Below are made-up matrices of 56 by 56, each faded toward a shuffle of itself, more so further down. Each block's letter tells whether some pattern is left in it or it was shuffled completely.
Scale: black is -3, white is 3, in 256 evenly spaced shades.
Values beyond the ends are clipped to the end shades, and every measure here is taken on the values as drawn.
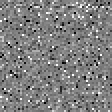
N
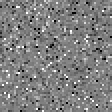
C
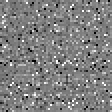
N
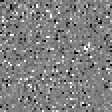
N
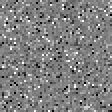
C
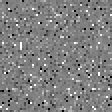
C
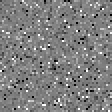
C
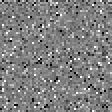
N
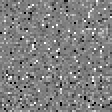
N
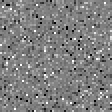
C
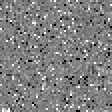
C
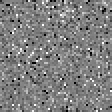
C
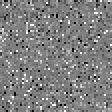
N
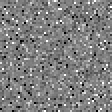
C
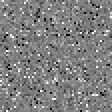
N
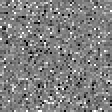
N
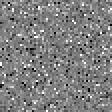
C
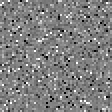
C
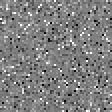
C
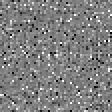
N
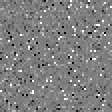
C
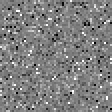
C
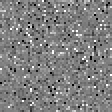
N
